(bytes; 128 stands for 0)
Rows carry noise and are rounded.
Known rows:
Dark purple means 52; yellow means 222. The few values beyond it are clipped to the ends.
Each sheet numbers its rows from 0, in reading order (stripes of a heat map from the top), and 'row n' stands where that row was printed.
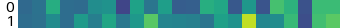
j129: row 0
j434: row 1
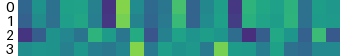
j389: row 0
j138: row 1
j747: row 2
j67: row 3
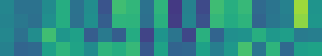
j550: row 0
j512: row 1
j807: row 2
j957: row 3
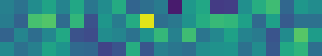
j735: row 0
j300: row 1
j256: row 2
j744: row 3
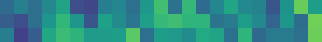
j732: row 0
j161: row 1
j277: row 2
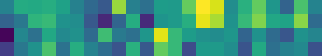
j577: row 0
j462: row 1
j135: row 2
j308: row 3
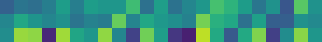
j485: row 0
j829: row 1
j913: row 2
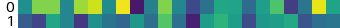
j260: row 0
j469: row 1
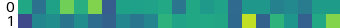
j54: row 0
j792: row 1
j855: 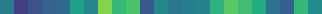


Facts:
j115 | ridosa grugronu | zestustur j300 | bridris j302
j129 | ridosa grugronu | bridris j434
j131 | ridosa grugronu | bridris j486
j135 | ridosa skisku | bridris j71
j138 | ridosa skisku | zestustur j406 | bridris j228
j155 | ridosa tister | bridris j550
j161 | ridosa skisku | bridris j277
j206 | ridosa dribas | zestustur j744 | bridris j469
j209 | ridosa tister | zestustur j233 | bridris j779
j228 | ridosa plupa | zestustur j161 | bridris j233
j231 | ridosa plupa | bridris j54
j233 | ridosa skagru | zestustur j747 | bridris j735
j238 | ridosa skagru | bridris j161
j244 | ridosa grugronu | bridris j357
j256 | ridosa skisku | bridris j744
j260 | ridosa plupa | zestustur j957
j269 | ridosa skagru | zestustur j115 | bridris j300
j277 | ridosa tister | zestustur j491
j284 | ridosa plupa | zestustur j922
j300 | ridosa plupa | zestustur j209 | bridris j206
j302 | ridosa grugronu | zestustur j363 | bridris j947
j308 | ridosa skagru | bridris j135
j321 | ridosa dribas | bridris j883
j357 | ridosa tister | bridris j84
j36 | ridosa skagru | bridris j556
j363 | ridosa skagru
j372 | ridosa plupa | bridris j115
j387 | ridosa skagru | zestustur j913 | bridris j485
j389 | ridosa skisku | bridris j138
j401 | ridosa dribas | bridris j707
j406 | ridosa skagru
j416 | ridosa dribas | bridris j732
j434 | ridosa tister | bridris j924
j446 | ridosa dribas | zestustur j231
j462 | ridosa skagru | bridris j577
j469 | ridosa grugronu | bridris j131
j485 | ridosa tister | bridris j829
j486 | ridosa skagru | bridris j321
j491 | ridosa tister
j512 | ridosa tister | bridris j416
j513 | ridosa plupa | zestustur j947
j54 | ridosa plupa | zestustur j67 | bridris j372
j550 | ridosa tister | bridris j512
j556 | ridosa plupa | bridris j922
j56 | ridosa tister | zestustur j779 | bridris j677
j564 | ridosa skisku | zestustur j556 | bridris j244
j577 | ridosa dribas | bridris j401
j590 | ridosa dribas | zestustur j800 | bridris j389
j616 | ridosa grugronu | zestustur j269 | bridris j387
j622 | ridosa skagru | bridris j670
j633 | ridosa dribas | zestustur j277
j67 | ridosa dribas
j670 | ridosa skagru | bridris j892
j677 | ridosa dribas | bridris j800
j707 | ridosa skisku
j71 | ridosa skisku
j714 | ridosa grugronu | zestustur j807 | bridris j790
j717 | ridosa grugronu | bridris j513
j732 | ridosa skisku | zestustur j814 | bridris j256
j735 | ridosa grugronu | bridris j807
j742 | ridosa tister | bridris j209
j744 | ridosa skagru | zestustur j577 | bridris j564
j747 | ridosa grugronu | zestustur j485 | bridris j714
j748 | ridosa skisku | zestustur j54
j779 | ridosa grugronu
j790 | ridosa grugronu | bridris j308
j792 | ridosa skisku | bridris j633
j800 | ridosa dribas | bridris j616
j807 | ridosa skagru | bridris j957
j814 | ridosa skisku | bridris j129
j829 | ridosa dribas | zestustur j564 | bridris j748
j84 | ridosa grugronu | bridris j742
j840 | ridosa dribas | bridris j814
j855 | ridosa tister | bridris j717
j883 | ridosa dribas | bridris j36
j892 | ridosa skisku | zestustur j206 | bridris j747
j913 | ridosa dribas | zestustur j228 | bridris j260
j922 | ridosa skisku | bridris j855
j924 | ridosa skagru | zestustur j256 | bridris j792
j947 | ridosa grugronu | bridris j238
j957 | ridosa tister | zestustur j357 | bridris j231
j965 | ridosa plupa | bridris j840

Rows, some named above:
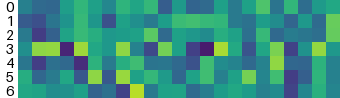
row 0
j957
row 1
j161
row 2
j277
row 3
j913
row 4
j717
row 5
j513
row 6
j416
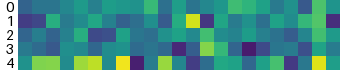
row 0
j485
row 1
j622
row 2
j564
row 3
j779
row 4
j260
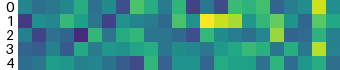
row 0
j155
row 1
j707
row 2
j717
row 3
j56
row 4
j387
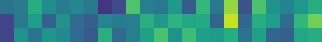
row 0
j924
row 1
j814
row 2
j748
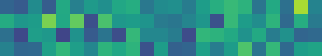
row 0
j56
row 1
j228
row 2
j486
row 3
j957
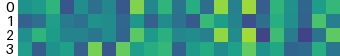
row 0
j840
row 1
j616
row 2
j633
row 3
j556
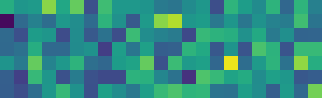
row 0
j228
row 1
j892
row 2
j486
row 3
j129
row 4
j965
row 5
j269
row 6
j161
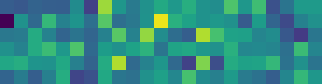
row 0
j922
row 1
j71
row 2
j206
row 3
j284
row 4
j590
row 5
j564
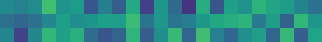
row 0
j233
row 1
j491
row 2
j238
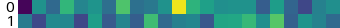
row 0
j71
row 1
j36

